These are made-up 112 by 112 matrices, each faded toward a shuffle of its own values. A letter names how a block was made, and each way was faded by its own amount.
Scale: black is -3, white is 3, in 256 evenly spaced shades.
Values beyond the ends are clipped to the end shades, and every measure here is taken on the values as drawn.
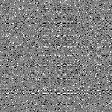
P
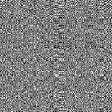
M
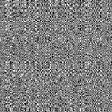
M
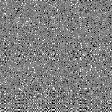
P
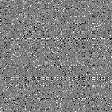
P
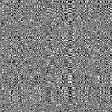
M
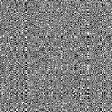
M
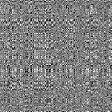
M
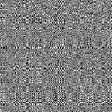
M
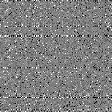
P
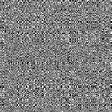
M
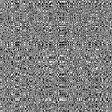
M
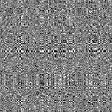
M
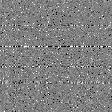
P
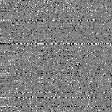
P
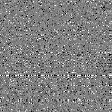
P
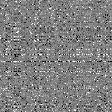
P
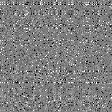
P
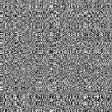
M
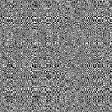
M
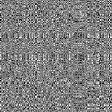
M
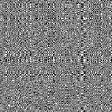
M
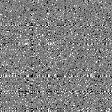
P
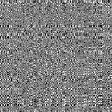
M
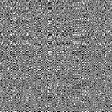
M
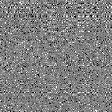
P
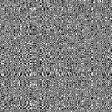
M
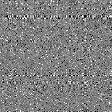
P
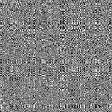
M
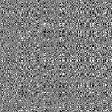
M
